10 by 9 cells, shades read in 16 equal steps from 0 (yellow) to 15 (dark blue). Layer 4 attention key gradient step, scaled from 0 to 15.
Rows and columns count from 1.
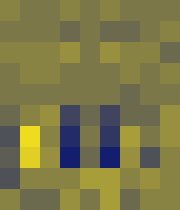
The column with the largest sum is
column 4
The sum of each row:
69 74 64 68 73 79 72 80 62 67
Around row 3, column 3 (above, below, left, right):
8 7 7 6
